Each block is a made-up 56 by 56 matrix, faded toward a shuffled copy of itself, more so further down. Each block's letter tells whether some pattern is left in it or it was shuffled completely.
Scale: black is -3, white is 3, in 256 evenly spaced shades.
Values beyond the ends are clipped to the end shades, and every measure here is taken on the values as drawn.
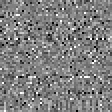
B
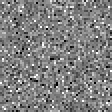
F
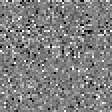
B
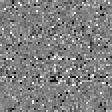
B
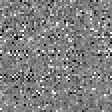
B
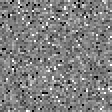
F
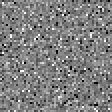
F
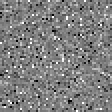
F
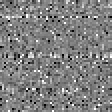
B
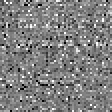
B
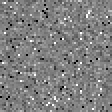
F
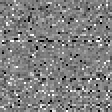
B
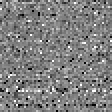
B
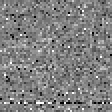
B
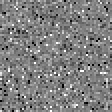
F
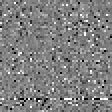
B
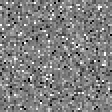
F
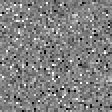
F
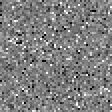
F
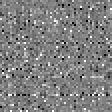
B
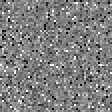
F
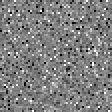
F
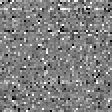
B
